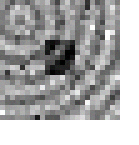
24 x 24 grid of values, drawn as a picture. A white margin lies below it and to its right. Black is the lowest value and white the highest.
Concentric rings centre on the top left. An odd patch, lower than its surroundings, sits in the centre. Neither half mirrors the other. The centre is the ninth with the lowest average.
